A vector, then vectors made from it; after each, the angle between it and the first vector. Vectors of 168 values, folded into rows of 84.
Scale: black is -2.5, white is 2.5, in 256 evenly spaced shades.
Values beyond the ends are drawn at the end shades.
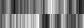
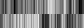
nearly parallel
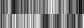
nearly parallel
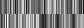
partly aligned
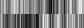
nearly opposite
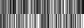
partly aligned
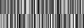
orthogonal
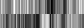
nearly opposite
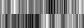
nearly opposite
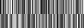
orthogonal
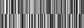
orthogonal
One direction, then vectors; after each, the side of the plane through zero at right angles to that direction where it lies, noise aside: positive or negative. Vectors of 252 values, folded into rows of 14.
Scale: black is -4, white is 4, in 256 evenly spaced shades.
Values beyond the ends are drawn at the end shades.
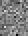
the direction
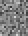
negative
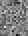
positive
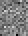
positive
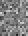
positive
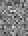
positive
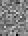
positive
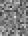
negative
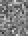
negative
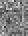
negative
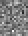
negative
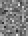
negative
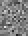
positive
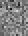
positive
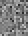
negative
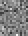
negative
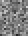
positive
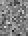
positive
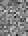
positive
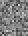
positive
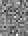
negative
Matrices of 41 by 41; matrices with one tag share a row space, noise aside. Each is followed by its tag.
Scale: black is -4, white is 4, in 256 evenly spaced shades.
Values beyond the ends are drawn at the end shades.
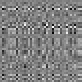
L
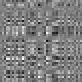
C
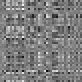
C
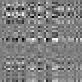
C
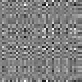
L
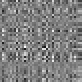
L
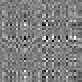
L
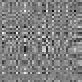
L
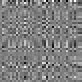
L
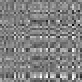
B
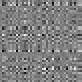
L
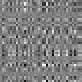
L
